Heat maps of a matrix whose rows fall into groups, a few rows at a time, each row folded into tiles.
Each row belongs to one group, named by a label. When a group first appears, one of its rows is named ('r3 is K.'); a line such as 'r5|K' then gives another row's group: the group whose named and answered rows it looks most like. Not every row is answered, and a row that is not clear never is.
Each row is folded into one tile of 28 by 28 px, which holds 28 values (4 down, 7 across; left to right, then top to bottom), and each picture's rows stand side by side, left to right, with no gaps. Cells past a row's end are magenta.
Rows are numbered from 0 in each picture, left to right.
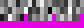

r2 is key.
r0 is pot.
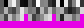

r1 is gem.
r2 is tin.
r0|gem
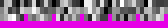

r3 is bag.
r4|tin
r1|bag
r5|gem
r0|pot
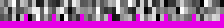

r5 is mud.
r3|key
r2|tin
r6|key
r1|bag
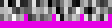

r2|gem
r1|bag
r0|bag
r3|mud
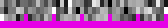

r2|key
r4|tin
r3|gem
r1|pot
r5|bag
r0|mud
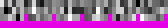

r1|bag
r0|mud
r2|key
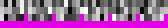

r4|mud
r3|mud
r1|tin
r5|gem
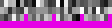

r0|pot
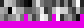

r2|tin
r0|pot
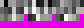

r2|pot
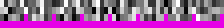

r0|tin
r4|gem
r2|tin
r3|key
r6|pot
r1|key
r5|bag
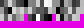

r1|tin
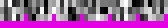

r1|pot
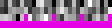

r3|pot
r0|mud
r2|bag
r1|gem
